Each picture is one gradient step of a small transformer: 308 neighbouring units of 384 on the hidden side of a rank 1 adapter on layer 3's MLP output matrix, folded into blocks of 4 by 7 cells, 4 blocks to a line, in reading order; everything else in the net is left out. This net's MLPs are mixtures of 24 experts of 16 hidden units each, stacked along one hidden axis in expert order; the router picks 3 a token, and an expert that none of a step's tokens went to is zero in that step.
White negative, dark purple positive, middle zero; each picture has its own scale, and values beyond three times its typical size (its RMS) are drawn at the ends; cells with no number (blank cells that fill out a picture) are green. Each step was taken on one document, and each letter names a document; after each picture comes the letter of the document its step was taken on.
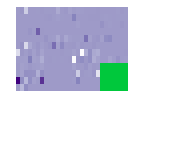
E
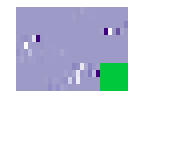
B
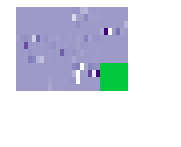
B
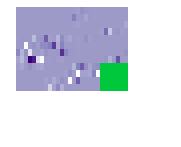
B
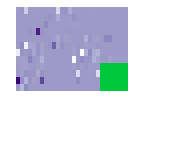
E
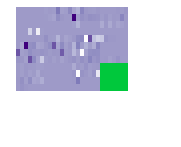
E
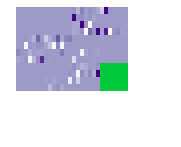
B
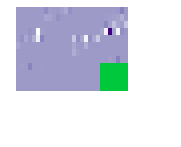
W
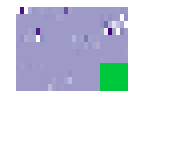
W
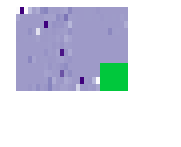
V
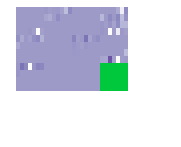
W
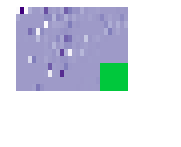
V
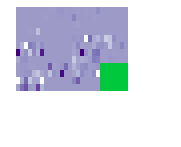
E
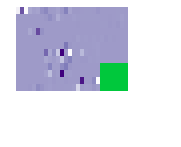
V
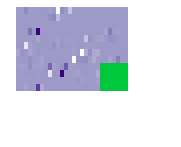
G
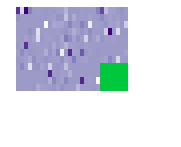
V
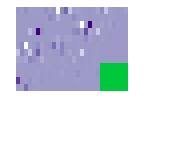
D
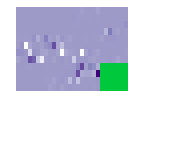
B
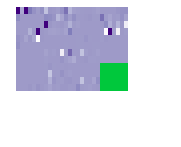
V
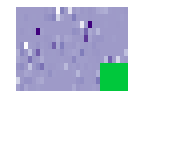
D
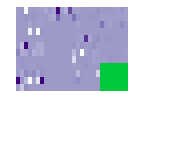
E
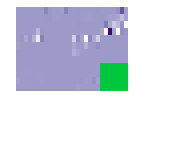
W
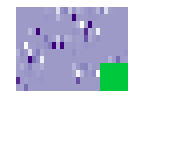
D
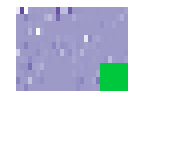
G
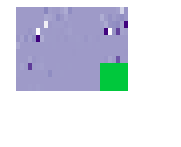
W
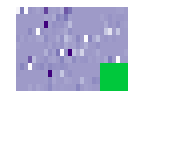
V
